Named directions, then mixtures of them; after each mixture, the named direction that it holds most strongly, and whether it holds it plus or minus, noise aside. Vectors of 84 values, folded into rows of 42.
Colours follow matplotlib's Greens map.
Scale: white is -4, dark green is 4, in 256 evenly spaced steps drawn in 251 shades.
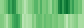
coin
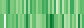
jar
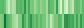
coin, minus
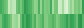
coin, minus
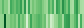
jar, minus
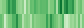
coin, plus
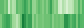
coin, minus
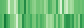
coin, minus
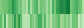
coin, plus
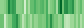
coin, plus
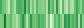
jar, minus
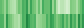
coin, minus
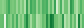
jar, plus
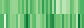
jar, plus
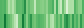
coin, minus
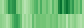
coin, plus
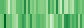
jar, minus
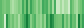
jar, plus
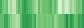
coin, minus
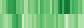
coin, plus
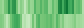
coin, plus
